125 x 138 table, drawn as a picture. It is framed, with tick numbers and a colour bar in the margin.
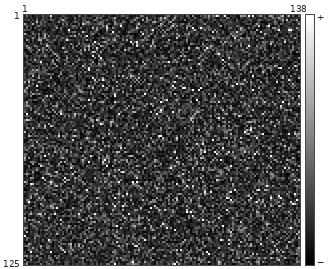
There are no regular stripes. Overall the values sit about 20% of the way up the scale. There is no seam. No overall slope runs across the table. No row or column stands out. The values are skewed, with a long tail toward high values. The texture is fine-grained noise.
